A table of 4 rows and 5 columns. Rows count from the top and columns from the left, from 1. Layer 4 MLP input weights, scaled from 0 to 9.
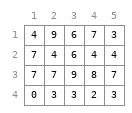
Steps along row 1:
up down up down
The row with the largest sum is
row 3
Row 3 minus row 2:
0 3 3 4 3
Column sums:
18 23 24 21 17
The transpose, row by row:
4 7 7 0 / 9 4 7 3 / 6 6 9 3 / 7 4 8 2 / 3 4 7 3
